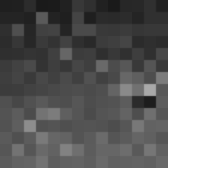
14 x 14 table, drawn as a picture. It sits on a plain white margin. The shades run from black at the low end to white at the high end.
Average level on the scale: 30%. Slope: up to the bottom. Odd patch: rougher, in the middle right. Roughest part: middle right.
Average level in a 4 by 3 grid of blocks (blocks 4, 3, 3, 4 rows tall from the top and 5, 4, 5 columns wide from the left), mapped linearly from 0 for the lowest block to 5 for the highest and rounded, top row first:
000 | 123 | 335 | 555
